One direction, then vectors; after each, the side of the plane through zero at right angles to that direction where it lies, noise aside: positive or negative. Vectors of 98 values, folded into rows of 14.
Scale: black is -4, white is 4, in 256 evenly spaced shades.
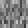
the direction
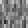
positive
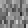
positive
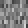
negative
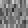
positive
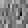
positive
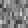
negative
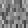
positive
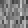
negative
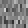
positive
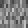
negative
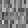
positive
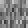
positive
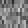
negative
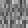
positive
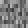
positive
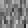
positive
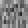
positive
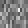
negative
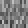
positive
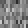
negative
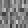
positive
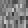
negative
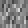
negative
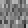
positive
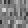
positive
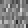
negative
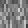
negative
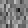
positive
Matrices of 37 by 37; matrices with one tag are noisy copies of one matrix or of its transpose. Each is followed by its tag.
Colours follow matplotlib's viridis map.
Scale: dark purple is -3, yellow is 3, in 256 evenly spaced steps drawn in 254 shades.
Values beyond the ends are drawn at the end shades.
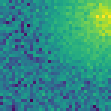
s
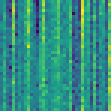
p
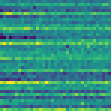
p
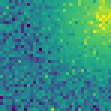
s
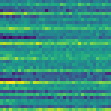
p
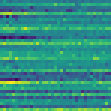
p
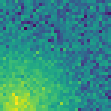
s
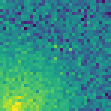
s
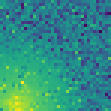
s
